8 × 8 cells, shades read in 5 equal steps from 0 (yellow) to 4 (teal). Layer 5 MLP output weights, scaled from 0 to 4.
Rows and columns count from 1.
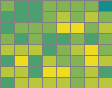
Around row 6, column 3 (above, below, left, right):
1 3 0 1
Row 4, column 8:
2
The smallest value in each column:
1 0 1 0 0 0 0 1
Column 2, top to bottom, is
3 3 2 3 1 0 1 1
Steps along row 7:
same up down same up down up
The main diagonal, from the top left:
2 3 2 3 2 2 1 1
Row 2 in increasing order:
1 1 2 2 2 3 3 3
